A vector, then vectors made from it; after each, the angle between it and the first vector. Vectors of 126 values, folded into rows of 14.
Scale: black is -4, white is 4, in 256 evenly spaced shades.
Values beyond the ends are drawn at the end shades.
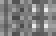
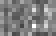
nearly parallel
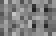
nearly opposite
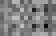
nearly opposite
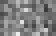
partly opposed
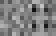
nearly opposite
